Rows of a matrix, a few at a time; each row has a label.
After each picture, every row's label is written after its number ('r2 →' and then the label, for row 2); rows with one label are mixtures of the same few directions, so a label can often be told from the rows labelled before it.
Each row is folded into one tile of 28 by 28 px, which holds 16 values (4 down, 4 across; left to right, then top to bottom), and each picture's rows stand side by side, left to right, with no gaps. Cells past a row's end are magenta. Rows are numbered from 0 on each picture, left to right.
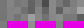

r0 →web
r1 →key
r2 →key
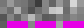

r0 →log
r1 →key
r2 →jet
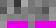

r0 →key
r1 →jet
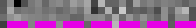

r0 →jet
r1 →key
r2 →jet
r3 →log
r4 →log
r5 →jet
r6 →jet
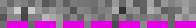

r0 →jet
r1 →jet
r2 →log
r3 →key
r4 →log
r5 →log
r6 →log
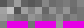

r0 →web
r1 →web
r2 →log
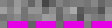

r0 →jet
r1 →jet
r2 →jet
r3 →jet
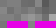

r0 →key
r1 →key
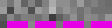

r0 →log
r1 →key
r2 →key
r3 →key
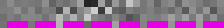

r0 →log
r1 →key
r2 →log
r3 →web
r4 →jet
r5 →key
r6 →log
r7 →log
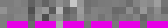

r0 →jet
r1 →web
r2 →jet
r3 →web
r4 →web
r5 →key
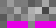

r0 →log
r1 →web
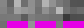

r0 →key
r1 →jet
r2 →log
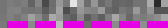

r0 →web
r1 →key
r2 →jet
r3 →log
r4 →key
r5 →key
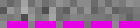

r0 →key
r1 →jet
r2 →web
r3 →log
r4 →jet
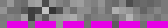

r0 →key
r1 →web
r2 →log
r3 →key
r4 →jet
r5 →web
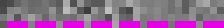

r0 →web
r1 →key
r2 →log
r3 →key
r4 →jet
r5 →jet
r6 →jet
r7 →web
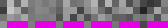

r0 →log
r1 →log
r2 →web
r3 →key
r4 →log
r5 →web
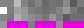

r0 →jet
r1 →key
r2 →log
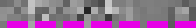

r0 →web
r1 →web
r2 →key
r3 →key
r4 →jet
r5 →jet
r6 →jet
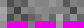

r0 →log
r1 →key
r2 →log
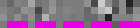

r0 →web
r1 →web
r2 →web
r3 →key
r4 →jet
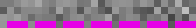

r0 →log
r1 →web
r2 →key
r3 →key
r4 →key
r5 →web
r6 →log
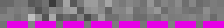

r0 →web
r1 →key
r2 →log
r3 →key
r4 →jet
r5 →log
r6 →key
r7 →web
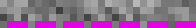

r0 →key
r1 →key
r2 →jet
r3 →key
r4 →key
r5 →web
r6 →jet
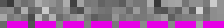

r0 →web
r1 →log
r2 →key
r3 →log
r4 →web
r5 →key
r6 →web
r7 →jet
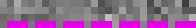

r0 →key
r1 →log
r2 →jet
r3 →key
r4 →log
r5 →log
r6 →key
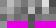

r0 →web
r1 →key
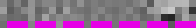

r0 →log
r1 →web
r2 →log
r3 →web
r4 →web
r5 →key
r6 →key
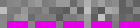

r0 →jet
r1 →web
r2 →web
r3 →web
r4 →log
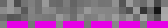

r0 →log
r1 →key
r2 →key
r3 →jet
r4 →log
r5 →jet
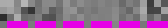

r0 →key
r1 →jet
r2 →log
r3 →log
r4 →log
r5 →log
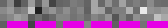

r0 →jet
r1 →log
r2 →web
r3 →log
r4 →log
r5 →jet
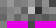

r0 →web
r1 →log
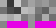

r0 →log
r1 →web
